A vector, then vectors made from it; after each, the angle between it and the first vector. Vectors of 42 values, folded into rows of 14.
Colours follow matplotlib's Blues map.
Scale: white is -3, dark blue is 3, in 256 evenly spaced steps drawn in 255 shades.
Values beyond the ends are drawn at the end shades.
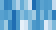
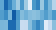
nearly parallel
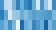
partly opposed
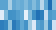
orthogonal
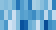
nearly opposite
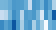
partly aligned
